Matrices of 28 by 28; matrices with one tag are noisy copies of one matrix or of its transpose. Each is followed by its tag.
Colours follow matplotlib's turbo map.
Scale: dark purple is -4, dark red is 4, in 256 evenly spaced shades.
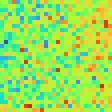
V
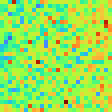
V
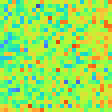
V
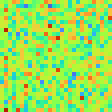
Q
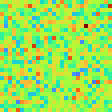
Q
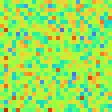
Q
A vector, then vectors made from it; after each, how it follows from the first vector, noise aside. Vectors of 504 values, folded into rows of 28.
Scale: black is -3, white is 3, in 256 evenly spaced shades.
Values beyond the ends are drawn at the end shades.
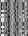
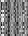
copied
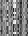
wrapped around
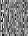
sign-scrambled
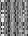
copied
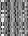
copied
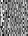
sign-scrambled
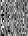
sign-scrambled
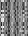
copied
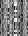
wrapped around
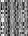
copied
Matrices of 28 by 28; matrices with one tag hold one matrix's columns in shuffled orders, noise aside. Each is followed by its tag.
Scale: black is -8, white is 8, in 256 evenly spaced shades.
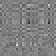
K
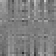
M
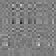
K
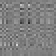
K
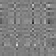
K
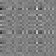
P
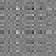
P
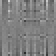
M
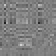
K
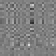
K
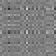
P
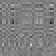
K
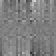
M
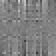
M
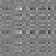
P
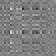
P
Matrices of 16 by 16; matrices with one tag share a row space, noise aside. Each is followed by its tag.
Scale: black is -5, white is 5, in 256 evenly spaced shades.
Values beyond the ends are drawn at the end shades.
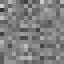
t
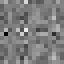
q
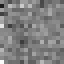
t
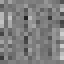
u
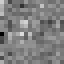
t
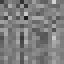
q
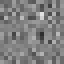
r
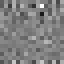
r
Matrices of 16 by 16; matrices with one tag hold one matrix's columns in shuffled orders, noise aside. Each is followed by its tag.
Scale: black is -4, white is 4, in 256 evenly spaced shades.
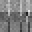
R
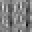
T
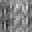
T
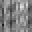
T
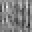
T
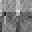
R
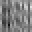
T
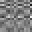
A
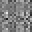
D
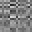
A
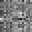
D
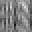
T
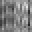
T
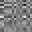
A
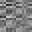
A
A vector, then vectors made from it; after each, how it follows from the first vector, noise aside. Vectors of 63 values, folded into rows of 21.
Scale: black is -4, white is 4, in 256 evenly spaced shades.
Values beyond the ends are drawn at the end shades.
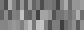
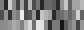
scaled up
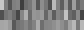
wrapped around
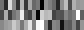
scaled up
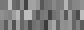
wrapped around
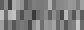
wrapped around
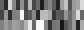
scaled up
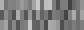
wrapped around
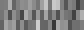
wrapped around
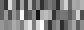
scaled up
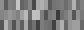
wrapped around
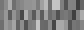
wrapped around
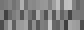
wrapped around
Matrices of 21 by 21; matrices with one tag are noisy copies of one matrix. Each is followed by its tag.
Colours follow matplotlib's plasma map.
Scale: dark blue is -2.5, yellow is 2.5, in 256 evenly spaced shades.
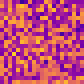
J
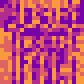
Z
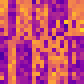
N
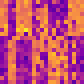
N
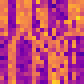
N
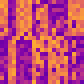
N
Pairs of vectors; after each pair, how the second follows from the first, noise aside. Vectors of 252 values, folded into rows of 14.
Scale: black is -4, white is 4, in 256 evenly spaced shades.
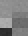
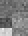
negated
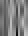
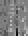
partly zeroed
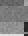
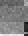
copied
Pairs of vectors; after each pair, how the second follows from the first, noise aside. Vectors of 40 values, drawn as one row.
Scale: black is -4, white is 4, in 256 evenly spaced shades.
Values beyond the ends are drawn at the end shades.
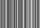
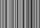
negated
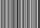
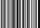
scaled up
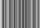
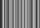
negated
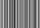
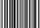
scaled up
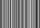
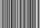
negated
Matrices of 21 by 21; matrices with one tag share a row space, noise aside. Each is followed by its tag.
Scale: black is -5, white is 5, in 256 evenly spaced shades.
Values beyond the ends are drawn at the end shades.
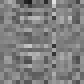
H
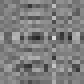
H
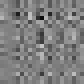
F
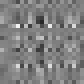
F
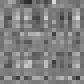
H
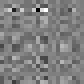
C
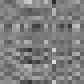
H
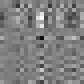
F
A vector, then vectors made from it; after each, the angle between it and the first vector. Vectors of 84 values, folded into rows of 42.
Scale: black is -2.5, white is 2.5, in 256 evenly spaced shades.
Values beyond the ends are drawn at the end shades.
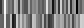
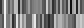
nearly parallel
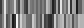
nearly parallel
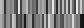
nearly opposite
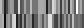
nearly opposite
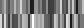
partly aligned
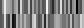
nearly parallel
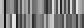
nearly opposite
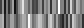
partly opposed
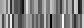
orthogonal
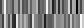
nearly parallel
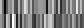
nearly opposite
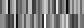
orthogonal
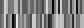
nearly parallel
